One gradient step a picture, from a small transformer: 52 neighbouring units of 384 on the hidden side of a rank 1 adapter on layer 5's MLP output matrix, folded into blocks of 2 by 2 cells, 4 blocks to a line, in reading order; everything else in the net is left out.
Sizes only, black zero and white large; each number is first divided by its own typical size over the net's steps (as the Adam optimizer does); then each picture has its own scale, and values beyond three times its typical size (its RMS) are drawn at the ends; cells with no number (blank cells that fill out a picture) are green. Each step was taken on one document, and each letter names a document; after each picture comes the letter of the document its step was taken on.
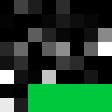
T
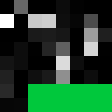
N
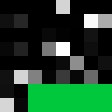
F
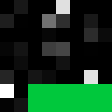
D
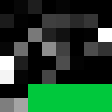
T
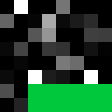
N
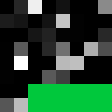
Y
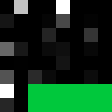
D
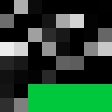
T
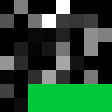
N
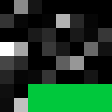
T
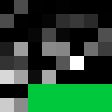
T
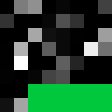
Y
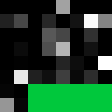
F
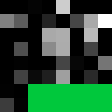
F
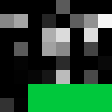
F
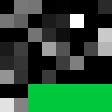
T
